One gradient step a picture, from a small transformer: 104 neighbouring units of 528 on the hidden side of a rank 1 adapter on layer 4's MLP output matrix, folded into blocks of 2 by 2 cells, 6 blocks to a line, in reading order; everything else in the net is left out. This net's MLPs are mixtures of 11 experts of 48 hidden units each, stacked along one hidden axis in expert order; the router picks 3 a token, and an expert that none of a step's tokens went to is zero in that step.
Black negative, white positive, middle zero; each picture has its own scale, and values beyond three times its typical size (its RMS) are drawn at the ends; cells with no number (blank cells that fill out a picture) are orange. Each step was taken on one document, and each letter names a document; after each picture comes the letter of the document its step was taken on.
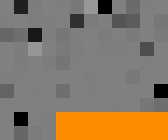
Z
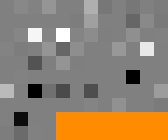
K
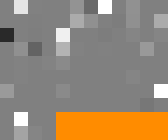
Z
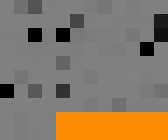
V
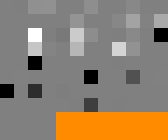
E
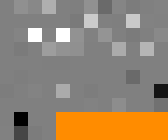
K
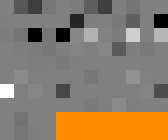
V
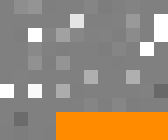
V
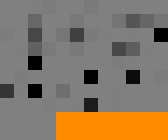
E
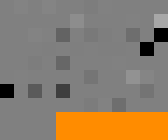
V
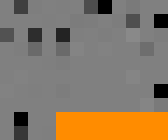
Z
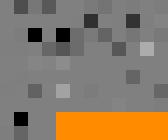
K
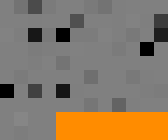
V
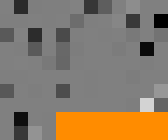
Z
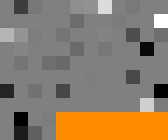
Z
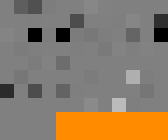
V
